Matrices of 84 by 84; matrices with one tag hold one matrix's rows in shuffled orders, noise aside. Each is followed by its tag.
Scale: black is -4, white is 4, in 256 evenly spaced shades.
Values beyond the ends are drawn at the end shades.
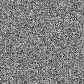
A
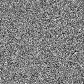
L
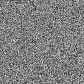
A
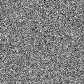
L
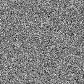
L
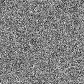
A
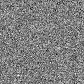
A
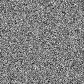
L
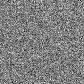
A
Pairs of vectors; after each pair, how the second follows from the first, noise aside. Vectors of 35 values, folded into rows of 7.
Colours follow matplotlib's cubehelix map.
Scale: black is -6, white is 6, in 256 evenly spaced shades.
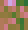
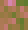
shrunk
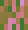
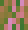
copied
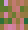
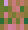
copied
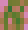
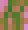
copied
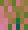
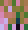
scaled up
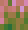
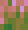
copied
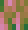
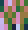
scaled up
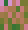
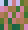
scaled up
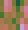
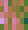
wrapped around
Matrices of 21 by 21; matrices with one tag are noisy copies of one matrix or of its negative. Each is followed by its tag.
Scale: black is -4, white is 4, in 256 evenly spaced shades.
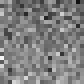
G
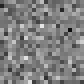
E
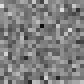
E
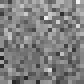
G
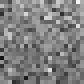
G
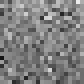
G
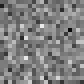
E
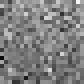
G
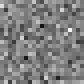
E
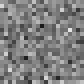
E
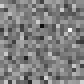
E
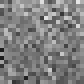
G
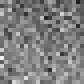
G
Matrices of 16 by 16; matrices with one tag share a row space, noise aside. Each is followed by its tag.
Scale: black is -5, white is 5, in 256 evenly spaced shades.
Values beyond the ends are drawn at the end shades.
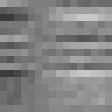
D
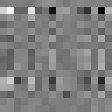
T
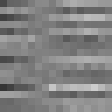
D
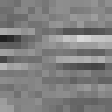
D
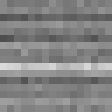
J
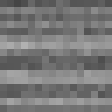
J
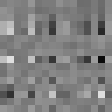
T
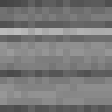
J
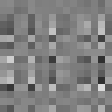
T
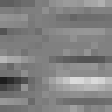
D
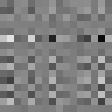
T
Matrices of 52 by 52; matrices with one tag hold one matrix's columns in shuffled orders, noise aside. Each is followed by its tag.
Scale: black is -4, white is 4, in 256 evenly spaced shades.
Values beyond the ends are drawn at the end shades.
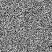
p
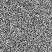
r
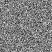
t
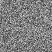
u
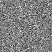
p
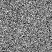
u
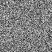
u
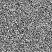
t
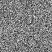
u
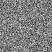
r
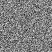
t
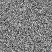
t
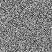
p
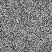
u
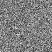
r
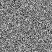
t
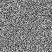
p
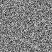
t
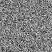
r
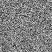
p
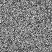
u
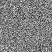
p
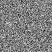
t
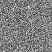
p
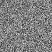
r
